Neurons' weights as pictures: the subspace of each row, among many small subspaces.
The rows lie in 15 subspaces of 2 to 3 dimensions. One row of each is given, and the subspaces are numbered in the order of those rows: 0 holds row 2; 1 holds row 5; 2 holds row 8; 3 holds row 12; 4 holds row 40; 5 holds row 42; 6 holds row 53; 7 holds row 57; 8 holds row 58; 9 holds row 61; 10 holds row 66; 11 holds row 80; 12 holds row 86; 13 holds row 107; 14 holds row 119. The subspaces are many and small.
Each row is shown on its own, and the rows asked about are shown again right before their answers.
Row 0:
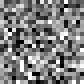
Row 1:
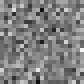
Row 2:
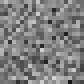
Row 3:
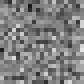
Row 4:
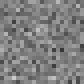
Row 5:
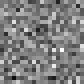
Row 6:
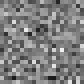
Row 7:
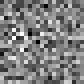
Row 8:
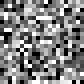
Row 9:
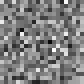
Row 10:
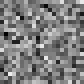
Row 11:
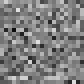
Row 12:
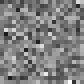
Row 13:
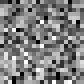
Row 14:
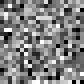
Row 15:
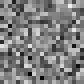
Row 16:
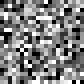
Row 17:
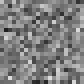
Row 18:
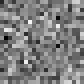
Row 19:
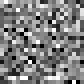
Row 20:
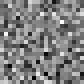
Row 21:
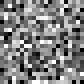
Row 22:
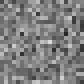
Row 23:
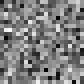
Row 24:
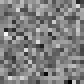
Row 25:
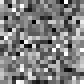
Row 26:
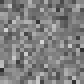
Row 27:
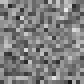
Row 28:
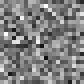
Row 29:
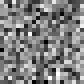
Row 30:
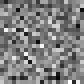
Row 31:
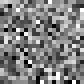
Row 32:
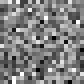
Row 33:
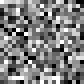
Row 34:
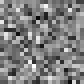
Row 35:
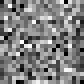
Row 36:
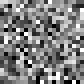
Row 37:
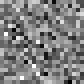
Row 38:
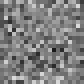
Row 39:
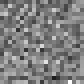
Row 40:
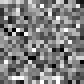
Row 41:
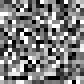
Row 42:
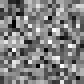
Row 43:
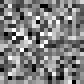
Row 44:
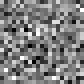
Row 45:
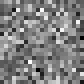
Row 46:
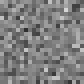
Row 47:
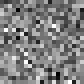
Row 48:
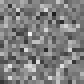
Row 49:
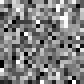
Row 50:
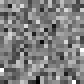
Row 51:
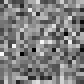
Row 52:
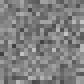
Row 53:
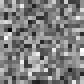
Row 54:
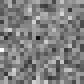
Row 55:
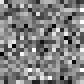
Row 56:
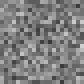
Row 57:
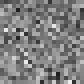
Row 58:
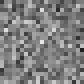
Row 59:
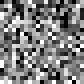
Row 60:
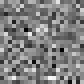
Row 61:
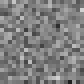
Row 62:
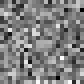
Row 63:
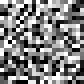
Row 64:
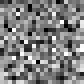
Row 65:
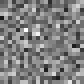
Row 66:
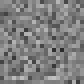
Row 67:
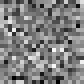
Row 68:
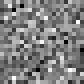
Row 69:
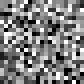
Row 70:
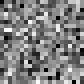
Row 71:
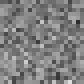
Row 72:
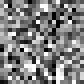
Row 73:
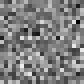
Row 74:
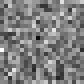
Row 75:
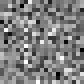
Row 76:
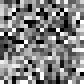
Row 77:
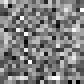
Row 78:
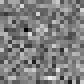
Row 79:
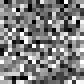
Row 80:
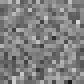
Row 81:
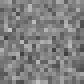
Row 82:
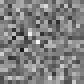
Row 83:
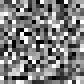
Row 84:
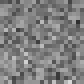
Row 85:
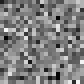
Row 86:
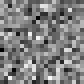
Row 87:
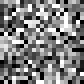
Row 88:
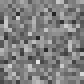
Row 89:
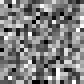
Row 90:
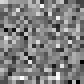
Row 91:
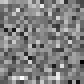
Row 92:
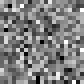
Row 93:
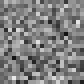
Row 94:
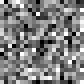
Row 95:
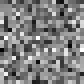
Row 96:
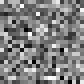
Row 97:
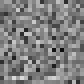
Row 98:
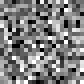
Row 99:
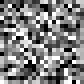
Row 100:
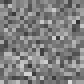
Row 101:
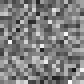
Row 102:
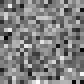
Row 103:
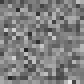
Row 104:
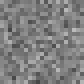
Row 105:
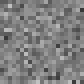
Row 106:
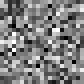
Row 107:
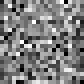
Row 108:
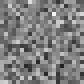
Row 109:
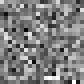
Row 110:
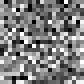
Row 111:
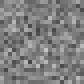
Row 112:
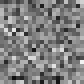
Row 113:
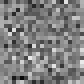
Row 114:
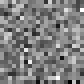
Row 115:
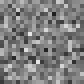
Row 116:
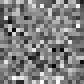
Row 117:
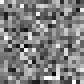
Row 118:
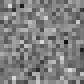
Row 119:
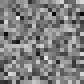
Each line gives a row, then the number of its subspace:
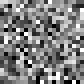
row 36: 7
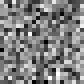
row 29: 3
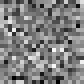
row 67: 4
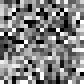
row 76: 8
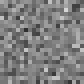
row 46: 0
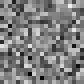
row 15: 9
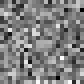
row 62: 9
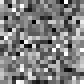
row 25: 13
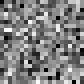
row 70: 6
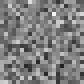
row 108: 14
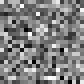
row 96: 1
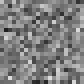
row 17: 3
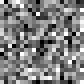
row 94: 5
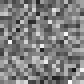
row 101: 0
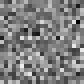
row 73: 0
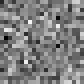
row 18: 4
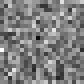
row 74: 14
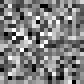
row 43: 14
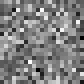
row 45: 8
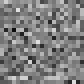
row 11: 13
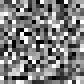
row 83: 10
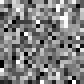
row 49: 8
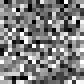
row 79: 13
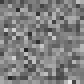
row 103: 3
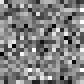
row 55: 5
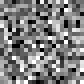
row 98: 9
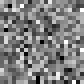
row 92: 7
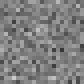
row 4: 1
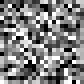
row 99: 12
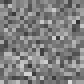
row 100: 0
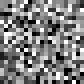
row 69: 11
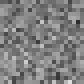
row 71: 11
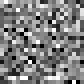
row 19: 13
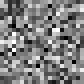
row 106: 5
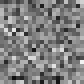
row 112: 4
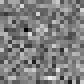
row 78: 1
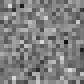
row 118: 7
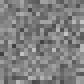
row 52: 5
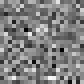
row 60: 1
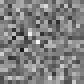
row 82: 14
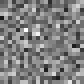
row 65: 0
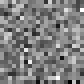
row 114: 9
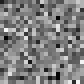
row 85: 6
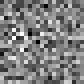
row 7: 14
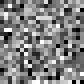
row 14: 2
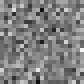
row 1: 8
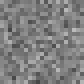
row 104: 9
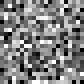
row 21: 2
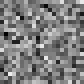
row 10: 14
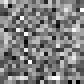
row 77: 9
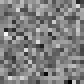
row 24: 3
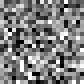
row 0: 9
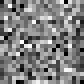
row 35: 13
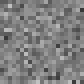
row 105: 2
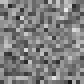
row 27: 0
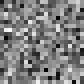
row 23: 6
